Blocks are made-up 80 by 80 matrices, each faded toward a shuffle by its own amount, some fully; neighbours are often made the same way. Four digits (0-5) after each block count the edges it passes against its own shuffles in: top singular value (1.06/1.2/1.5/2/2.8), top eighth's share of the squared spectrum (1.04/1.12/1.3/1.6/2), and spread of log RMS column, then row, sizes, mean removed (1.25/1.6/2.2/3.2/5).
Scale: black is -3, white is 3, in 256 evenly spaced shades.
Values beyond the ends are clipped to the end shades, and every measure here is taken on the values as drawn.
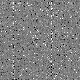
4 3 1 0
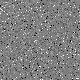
0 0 0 0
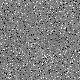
0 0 0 0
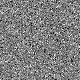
0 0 0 0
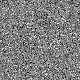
0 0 0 0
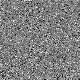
0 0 0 1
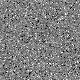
0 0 0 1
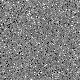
0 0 0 0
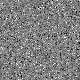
0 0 0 0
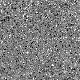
0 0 0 1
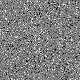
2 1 0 0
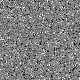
0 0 0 0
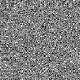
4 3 2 1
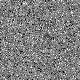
1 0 0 0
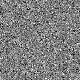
3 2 0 0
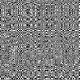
5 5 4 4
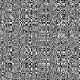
4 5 4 3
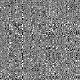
4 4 3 2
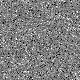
1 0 0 0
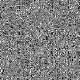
3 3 2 1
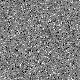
2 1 1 0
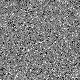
0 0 0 0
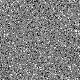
2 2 0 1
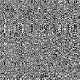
4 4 2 2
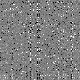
4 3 2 1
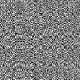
4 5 3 3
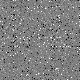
2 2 1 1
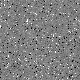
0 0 1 0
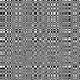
5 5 4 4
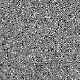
3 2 1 0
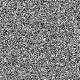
3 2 1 0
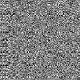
4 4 3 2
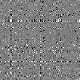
5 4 3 3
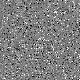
3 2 1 0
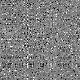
4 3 1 2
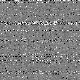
2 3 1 3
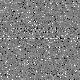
2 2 0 2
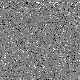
1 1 0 1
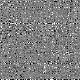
2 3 2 3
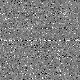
2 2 0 2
